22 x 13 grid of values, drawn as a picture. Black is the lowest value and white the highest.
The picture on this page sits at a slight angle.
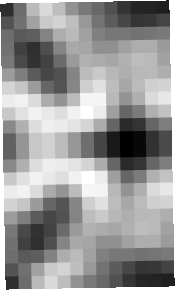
Stripes: none. Odd rows or columns: none. Mirror symmetry: top to bottom. Slope: none. Lone odd cells: none.
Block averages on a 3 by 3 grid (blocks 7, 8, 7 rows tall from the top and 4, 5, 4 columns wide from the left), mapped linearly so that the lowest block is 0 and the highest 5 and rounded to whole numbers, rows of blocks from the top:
0 2 1 | 5 4 0 | 0 2 1
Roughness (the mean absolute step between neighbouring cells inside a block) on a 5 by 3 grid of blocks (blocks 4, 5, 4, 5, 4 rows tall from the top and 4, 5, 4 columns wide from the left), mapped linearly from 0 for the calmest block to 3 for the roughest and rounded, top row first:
2 0 1 / 2 1 0 / 1 3 1 / 2 1 0 / 2 0 1
